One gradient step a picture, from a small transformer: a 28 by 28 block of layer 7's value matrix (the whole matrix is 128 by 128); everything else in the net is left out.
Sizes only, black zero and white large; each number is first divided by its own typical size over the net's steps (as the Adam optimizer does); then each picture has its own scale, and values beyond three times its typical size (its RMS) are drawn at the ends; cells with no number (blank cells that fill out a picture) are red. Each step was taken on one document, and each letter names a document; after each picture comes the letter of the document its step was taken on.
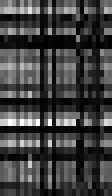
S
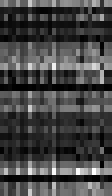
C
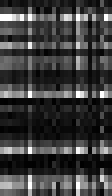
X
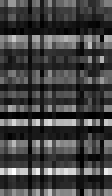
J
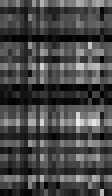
C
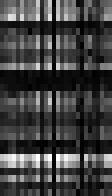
S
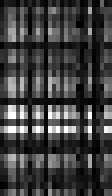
S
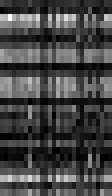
X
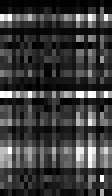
X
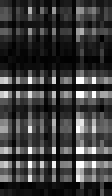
X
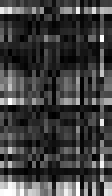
S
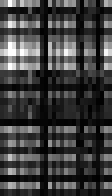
S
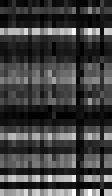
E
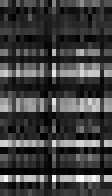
C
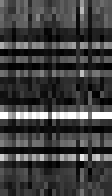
C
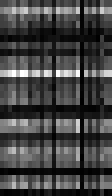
S
